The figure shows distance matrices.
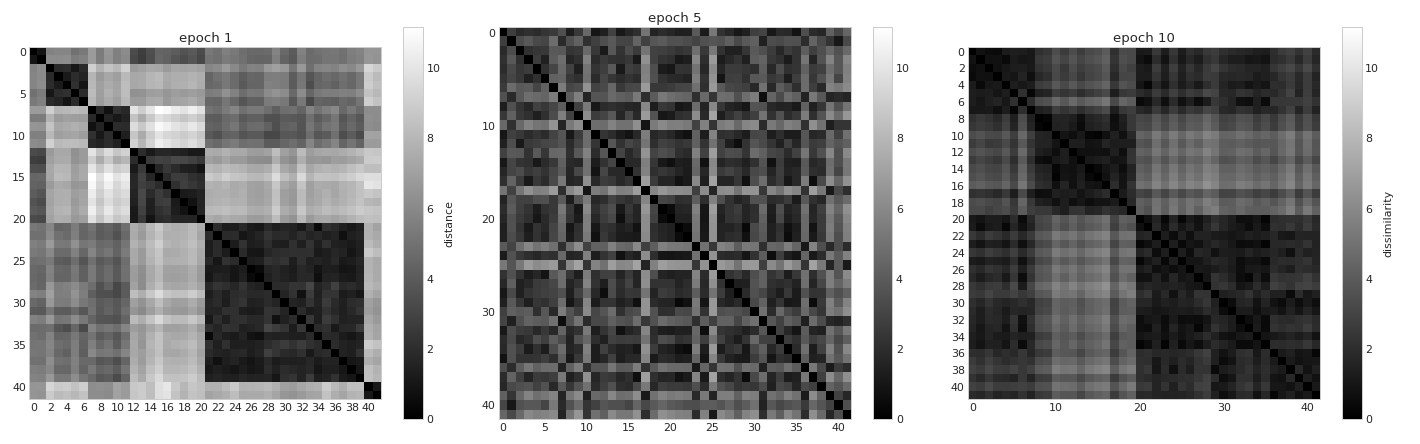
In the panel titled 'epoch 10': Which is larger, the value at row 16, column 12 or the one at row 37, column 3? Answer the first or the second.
the second
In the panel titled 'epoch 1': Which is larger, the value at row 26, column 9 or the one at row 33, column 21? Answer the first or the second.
the first
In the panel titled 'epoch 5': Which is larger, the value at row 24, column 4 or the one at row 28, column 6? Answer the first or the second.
the second
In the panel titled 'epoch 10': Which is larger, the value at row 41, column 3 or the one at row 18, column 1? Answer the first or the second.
the second
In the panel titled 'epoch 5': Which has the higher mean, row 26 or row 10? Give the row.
10
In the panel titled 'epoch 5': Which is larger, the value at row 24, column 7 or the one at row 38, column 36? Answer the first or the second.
the first
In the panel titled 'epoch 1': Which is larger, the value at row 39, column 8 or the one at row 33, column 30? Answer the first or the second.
the first
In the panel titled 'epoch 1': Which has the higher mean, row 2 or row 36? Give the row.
2
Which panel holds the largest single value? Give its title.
epoch 1
